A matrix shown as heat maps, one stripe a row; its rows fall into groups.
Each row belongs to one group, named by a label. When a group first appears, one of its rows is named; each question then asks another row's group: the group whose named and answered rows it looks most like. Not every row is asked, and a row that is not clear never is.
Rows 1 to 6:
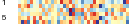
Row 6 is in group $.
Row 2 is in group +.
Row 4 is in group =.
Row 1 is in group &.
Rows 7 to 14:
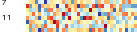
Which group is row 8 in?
=
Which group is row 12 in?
&
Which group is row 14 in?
$
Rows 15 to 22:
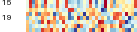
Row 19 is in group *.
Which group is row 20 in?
$
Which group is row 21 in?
=
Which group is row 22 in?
$
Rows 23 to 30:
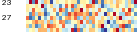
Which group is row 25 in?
+
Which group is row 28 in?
+
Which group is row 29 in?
$
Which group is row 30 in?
*
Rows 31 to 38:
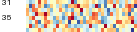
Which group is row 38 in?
&
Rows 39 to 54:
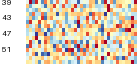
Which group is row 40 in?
=
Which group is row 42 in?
$
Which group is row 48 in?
+
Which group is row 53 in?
&
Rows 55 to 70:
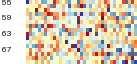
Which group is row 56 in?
=
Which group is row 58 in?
$
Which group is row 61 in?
$
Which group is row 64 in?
&
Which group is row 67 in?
&
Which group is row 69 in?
+
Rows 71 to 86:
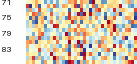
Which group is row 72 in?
=
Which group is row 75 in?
$
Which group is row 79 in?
*
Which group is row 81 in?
&
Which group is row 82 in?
=
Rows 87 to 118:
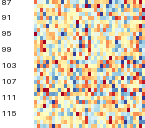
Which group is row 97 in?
+
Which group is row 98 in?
+
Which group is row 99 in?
+
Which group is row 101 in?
&
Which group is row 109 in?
+
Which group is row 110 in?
&
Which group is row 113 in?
+
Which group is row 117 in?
&
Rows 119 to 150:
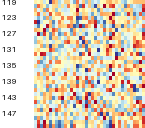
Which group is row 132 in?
+
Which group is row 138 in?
&
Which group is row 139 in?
=
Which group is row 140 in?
&
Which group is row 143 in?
*
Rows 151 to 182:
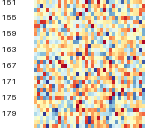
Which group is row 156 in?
+
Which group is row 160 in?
*
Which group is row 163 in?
&
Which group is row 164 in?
*
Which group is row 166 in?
$
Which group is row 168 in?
*
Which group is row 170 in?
$
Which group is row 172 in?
*
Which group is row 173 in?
$
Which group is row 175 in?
$
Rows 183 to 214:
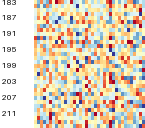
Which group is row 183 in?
$
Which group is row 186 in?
&
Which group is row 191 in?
*
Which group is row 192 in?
$
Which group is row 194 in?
$
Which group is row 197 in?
=
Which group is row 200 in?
&
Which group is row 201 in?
$
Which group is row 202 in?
&
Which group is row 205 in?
+
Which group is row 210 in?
*
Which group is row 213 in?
$
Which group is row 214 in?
&
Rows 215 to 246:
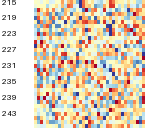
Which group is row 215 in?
*
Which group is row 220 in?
$
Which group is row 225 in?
+
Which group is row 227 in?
+
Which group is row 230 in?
*
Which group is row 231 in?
*
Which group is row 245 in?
+
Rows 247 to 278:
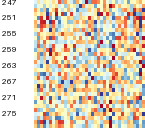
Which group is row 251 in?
+
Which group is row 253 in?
+
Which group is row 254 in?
+
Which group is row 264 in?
&
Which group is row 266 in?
&
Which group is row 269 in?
$
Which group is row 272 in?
*
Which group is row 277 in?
$
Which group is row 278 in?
$
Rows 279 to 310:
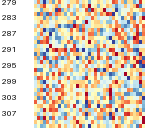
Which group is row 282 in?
$
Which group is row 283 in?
&
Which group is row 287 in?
+
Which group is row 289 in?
+
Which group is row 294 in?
+
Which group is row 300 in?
&
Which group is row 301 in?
$
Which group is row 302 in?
&
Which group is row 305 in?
=
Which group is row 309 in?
&
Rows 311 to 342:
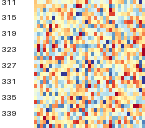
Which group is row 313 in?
$
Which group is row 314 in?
*
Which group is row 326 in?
=
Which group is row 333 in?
&
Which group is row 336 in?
=
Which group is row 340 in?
+
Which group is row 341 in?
=
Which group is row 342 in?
$
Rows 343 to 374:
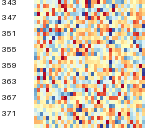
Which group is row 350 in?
$
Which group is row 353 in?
*
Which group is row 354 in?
+
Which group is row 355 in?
&
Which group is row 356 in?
*
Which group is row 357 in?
&
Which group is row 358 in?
*
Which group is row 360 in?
$
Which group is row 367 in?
&
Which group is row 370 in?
*
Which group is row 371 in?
=
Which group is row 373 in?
+
